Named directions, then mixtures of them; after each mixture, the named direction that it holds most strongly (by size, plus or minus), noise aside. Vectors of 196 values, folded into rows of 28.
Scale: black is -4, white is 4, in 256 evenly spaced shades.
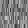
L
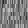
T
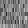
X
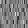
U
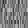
T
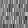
X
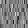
U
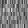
T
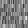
X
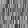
L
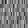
U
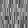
L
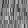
L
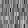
L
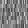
T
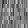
T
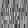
L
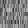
X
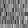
X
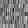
X
